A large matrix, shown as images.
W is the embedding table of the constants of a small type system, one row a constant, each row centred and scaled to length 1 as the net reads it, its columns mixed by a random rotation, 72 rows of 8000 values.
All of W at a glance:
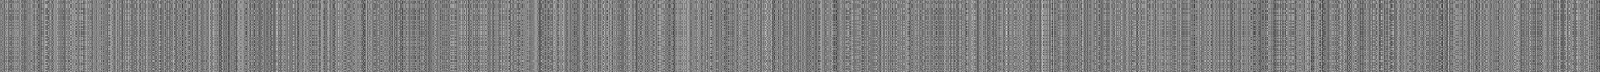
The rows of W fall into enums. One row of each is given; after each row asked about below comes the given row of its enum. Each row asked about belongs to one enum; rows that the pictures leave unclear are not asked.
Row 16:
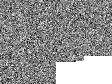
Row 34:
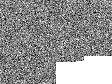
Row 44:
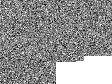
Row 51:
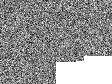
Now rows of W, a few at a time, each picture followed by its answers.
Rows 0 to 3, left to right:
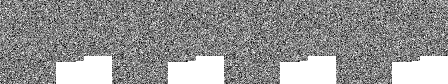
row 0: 44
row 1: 16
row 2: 16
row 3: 34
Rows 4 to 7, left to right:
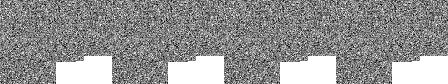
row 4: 44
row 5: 44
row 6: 44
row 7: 44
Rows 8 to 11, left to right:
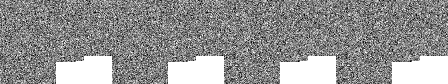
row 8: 34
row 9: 34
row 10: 16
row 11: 16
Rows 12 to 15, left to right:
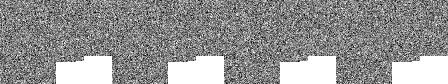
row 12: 34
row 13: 34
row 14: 16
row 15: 44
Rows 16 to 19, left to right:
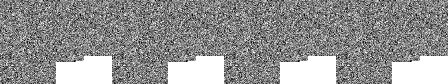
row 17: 16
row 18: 16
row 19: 16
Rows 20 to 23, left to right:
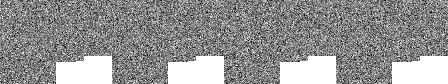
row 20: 44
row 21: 34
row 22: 16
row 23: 34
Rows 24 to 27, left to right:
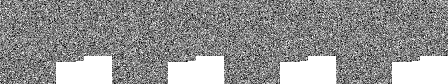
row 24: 44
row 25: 16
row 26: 34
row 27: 34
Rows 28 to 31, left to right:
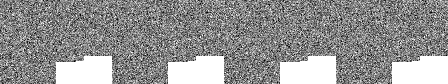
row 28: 16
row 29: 34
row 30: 44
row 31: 34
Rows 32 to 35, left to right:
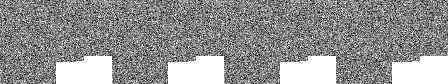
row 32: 34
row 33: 34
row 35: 44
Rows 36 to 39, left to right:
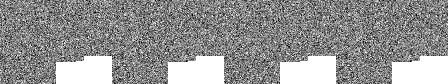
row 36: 34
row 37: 16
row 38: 44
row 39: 16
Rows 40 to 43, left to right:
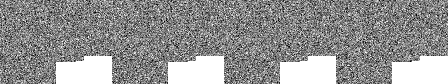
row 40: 34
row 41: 44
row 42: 44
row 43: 16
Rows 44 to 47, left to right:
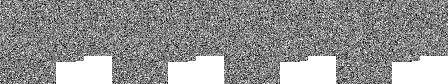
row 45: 44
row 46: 34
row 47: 16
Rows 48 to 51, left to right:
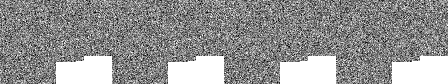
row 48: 34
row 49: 34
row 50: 44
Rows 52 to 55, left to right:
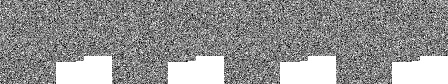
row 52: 44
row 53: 16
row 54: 44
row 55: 34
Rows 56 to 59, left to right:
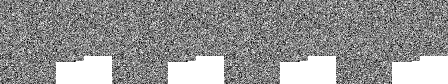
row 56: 16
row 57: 16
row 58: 16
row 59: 44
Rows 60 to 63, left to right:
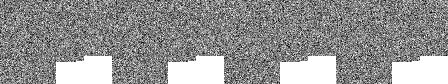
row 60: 51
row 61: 51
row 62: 44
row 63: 34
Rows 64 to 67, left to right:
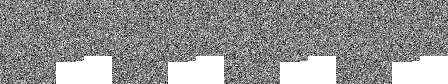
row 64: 34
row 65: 44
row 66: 16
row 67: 44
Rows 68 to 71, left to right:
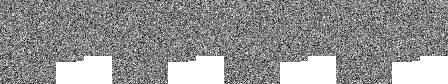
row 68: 16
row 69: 51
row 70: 44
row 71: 34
